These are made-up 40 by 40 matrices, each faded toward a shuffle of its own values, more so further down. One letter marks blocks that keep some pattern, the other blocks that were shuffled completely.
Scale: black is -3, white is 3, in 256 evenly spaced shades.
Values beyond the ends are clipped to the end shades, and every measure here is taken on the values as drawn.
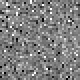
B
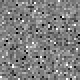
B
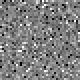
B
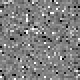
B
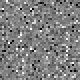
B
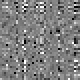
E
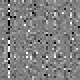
E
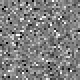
B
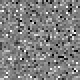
B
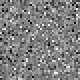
B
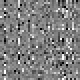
E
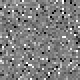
B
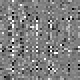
E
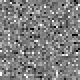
B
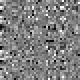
E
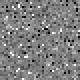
B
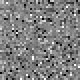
B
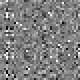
E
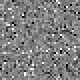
B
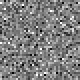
B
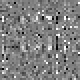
E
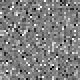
B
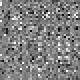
E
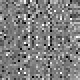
E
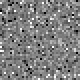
B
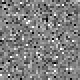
B
